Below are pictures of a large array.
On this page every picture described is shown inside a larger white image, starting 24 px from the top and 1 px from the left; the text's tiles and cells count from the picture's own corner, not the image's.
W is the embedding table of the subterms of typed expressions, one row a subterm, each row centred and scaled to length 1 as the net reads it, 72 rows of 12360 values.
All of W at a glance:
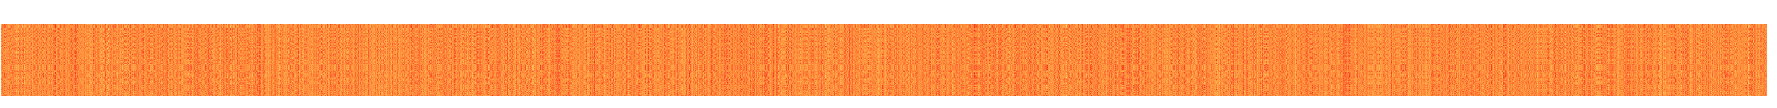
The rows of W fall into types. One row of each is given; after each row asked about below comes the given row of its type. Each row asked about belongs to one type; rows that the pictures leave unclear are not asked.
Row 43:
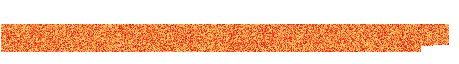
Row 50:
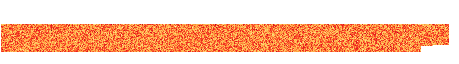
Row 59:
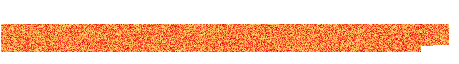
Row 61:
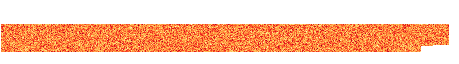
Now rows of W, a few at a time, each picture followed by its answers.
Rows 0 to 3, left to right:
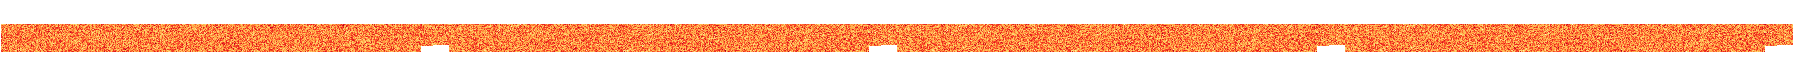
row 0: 50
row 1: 59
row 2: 59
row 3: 59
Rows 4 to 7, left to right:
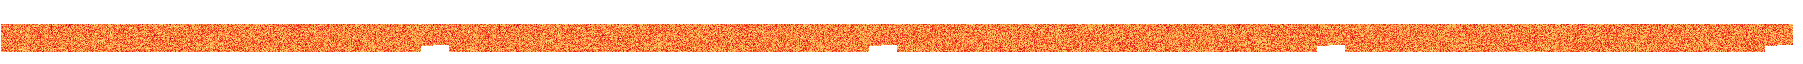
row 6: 50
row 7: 43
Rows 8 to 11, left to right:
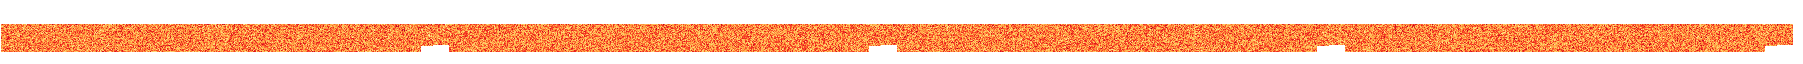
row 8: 43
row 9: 50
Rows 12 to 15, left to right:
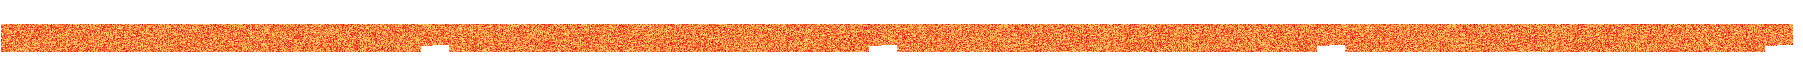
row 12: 50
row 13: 59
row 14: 43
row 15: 43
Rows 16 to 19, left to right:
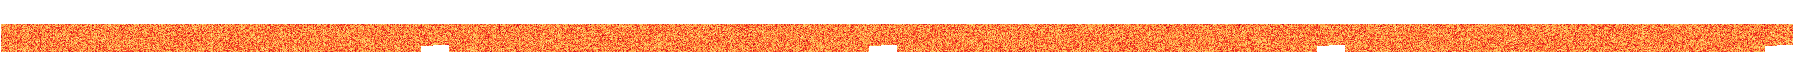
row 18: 50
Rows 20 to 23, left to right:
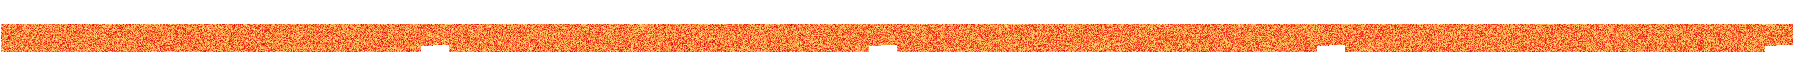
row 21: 59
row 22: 43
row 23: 50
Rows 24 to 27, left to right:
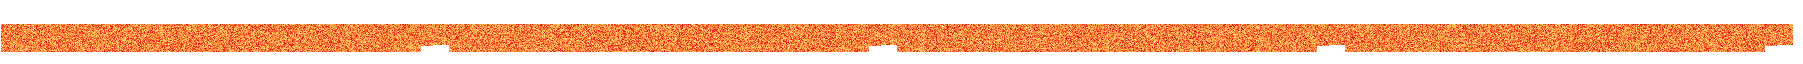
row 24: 61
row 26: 50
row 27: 43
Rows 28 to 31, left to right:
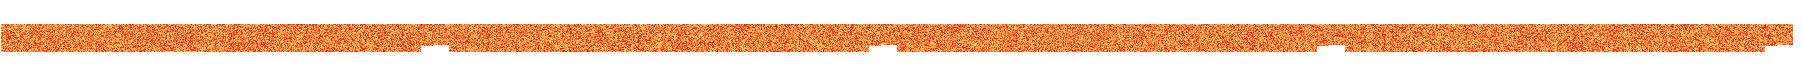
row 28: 43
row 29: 43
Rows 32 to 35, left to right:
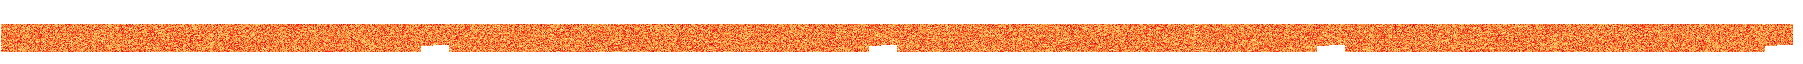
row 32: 43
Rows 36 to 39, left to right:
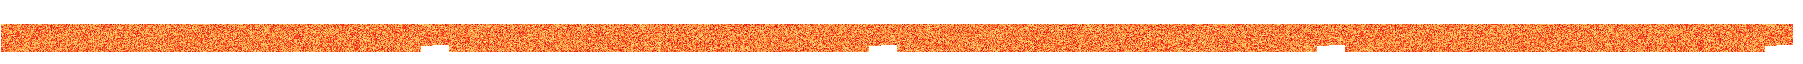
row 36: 50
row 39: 50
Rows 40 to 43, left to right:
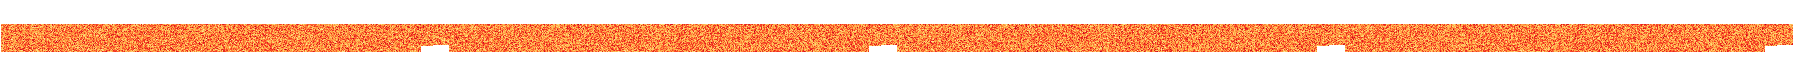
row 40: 59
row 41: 43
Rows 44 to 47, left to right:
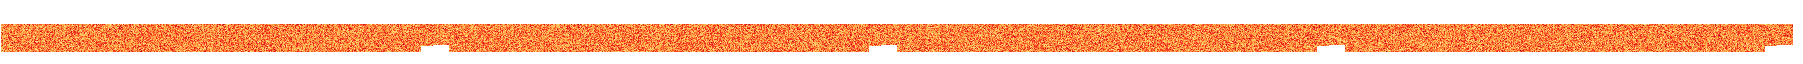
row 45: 43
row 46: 59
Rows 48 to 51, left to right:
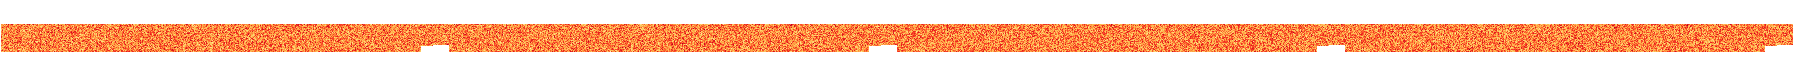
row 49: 59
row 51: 50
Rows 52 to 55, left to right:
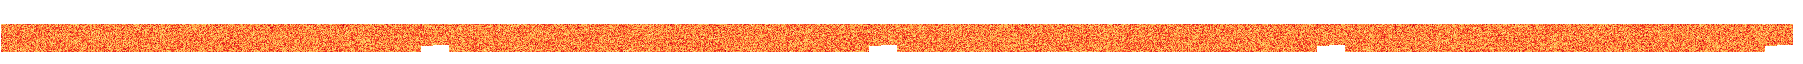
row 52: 50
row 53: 59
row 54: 43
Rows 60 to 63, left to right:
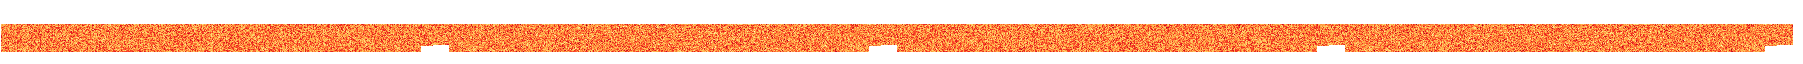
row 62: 50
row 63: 61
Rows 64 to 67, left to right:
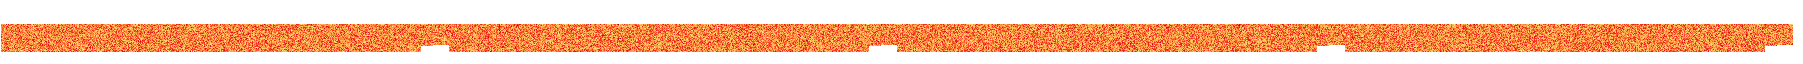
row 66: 50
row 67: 43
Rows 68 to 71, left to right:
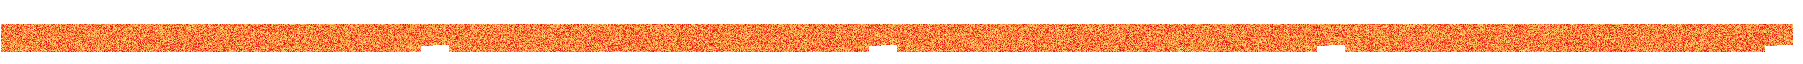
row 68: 61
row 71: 59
